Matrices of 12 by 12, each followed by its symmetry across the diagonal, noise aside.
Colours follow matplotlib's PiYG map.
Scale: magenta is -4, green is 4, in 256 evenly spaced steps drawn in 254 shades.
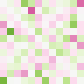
antisymmetric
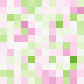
neither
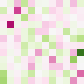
neither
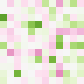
neither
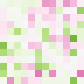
antisymmetric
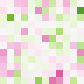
neither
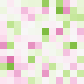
antisymmetric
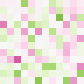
antisymmetric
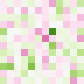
neither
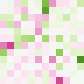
antisymmetric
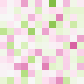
neither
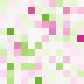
antisymmetric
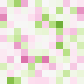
antisymmetric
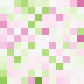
antisymmetric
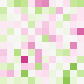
neither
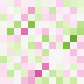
antisymmetric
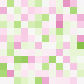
antisymmetric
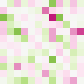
neither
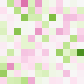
neither
